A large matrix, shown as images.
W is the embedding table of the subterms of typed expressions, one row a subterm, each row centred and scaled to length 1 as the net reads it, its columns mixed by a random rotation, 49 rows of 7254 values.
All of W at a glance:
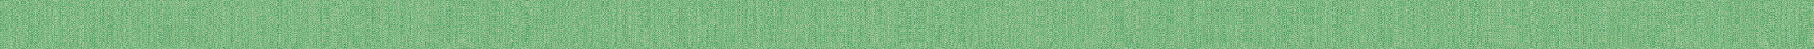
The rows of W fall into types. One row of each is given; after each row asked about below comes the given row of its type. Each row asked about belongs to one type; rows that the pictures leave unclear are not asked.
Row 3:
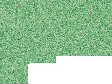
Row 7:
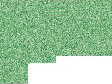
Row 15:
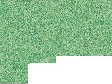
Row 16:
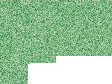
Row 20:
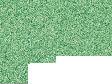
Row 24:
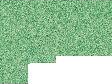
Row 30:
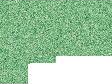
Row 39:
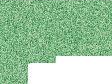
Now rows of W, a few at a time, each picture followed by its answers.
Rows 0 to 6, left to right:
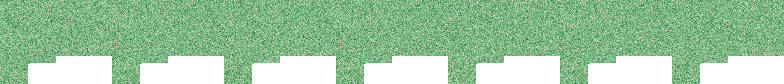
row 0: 39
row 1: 3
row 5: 3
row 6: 15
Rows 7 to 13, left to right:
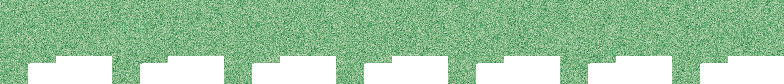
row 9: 15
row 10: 15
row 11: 39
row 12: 20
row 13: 39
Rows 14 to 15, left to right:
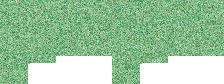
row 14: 30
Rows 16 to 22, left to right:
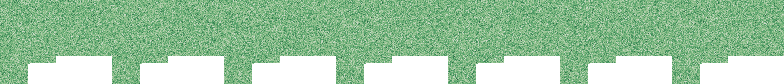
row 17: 3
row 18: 20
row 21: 39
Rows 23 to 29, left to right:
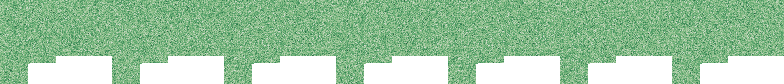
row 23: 39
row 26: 16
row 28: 7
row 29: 24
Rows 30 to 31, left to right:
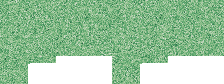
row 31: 20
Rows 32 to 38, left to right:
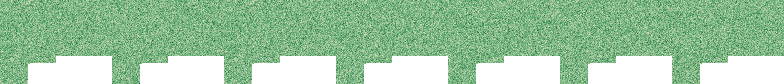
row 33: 3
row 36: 15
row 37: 30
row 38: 20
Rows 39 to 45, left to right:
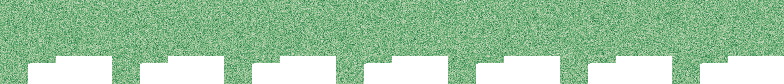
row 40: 7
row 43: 30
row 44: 24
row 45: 20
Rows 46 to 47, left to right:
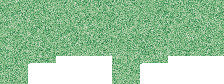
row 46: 30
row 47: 24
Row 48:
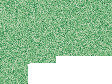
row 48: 3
